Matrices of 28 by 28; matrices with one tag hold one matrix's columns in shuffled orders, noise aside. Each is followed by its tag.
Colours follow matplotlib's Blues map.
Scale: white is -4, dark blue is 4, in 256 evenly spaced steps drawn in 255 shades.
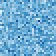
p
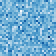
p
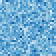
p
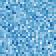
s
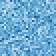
p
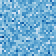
p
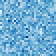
p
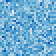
p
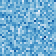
p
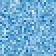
p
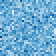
p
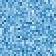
p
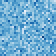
p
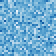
p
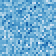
s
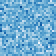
s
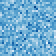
s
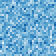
s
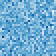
p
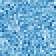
s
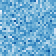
p
